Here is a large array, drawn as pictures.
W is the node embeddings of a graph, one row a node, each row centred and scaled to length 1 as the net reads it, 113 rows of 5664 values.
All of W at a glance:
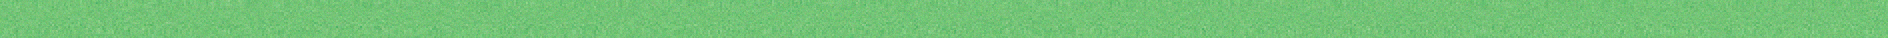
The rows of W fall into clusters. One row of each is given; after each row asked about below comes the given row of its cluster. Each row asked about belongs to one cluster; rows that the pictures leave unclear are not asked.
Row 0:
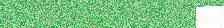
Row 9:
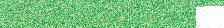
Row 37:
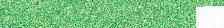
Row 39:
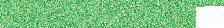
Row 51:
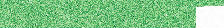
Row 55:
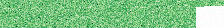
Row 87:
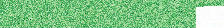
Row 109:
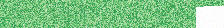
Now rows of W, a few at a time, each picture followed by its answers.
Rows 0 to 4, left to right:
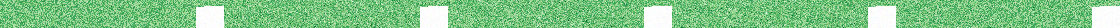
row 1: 39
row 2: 51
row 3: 51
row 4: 9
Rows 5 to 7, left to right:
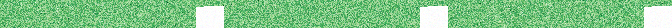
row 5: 109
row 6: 109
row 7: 109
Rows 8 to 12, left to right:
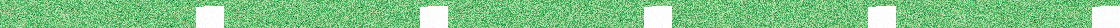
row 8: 51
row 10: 9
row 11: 109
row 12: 51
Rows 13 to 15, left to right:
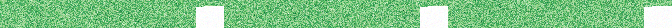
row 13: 51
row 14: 87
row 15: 9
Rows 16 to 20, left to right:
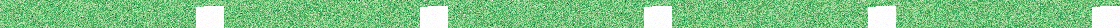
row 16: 9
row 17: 109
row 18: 9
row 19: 87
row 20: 39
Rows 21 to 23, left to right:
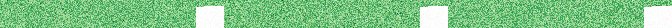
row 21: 51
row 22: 39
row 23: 109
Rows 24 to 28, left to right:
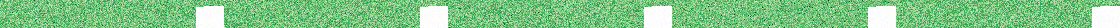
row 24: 109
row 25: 37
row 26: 87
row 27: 55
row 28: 39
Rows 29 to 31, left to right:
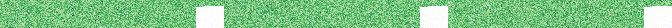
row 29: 51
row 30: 87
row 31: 9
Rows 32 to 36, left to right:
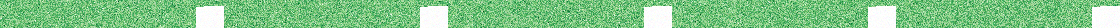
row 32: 109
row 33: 109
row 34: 51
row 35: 51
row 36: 0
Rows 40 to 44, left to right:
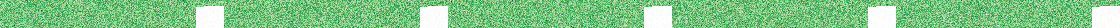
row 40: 9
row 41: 109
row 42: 0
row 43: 37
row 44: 109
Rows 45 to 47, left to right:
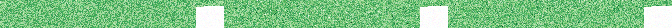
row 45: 9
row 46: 87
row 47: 109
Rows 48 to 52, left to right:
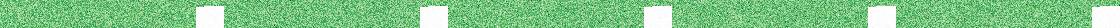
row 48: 39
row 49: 0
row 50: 55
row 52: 109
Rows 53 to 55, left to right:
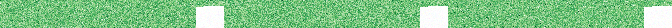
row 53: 9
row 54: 39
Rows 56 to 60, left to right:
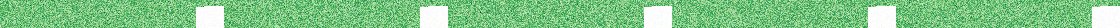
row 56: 37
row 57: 37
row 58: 87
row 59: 51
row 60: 37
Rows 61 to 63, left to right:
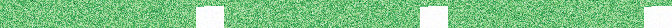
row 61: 0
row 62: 39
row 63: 87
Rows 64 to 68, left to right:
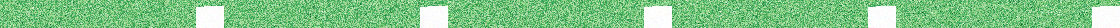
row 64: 0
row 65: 109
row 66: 9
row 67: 87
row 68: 9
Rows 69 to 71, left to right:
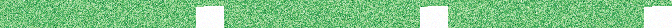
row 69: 9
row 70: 87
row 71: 39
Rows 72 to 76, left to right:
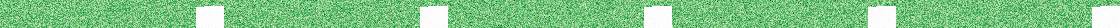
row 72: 55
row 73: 55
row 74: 0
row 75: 37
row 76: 55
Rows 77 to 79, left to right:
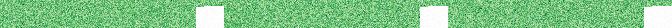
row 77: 0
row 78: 37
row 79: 51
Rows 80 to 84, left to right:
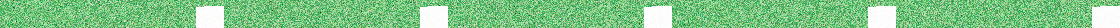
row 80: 37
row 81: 87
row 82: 87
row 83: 37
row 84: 0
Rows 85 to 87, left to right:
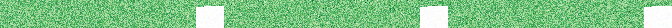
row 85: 0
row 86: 109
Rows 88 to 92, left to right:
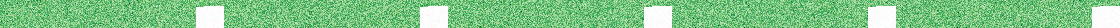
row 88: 87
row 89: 87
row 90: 0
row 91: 0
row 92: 9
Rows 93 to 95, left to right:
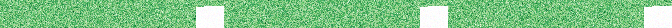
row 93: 0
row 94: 9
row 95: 0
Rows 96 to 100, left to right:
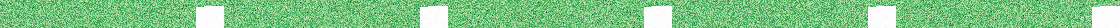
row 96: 0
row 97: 55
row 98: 87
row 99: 0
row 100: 9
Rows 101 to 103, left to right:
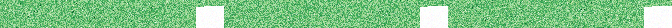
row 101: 0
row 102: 109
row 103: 9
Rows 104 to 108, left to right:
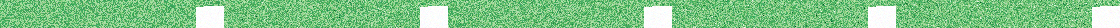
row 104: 109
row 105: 9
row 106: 37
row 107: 0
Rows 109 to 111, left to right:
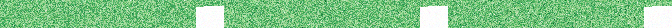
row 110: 51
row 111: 37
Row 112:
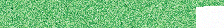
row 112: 87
